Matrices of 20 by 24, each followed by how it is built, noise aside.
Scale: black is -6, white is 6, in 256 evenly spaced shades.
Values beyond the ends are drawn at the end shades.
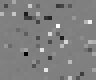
sparse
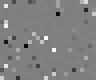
sparse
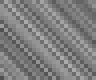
Toeplitz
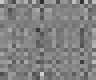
low rank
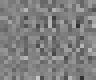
low rank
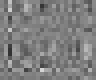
low rank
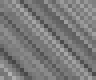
Toeplitz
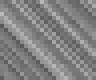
Toeplitz
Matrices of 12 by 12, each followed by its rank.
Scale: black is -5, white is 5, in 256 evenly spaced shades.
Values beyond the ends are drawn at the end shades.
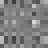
two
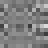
two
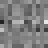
two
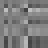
one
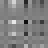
one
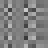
one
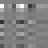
one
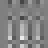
one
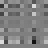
one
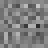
two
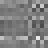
two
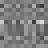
two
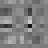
two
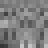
two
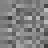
two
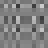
one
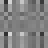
one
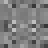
two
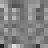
two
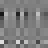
one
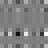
one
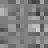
two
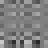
one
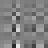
one
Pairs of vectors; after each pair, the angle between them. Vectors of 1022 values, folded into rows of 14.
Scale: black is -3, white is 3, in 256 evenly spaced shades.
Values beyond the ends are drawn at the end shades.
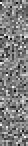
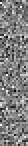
nearly parallel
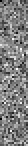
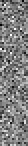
orthogonal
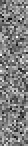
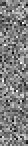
partly aligned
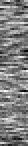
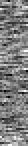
nearly opposite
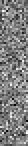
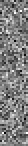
partly aligned
